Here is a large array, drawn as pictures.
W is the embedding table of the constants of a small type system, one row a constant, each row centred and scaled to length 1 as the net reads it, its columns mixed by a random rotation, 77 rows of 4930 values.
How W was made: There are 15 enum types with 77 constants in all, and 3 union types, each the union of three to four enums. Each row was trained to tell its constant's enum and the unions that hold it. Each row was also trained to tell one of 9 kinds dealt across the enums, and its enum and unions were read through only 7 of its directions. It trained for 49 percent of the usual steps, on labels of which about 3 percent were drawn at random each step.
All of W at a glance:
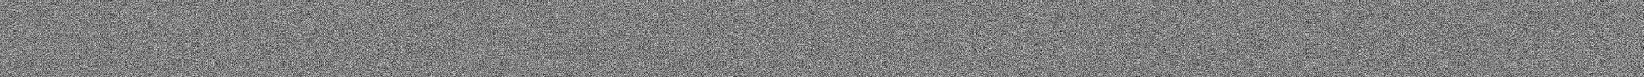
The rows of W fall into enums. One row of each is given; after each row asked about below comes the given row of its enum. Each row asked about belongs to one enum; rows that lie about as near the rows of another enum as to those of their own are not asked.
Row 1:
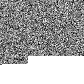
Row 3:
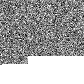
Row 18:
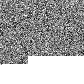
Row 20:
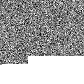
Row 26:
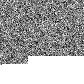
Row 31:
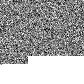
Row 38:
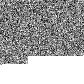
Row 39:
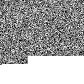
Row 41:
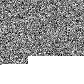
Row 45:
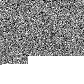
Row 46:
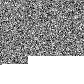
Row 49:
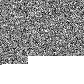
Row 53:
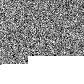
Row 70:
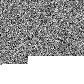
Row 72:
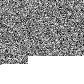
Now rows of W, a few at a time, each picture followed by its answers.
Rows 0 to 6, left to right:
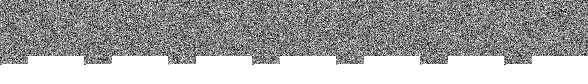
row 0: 1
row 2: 38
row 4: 38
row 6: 49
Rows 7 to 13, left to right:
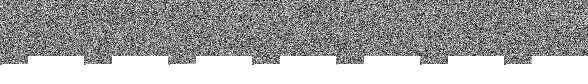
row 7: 45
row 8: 46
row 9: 18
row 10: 49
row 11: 39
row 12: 53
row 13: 39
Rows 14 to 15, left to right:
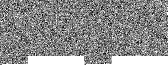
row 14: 39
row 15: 3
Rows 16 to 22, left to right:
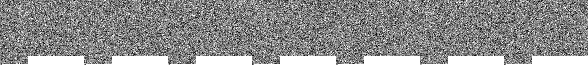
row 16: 45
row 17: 1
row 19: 53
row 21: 53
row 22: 46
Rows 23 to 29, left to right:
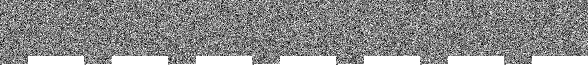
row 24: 3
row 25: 49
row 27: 46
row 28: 20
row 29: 70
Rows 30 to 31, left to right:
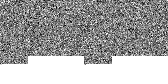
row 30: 18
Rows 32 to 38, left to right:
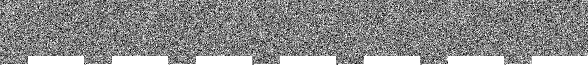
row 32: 53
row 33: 38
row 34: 38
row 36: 70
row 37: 20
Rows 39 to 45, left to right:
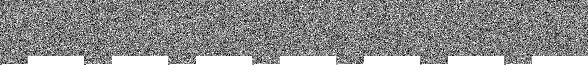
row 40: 46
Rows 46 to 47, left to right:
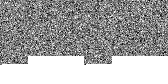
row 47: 1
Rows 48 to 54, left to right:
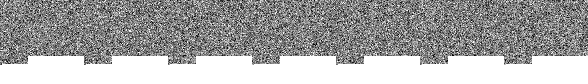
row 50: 72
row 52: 46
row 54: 72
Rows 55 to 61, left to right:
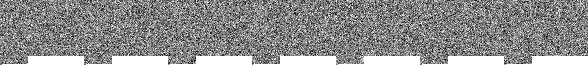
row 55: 1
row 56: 49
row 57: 53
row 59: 3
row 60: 45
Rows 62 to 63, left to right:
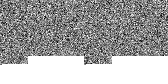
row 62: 3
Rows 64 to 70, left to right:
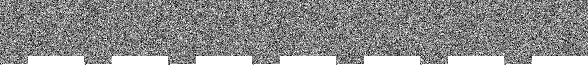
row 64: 38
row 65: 3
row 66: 45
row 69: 38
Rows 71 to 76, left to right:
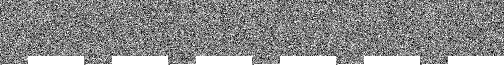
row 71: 20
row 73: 3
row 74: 1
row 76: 53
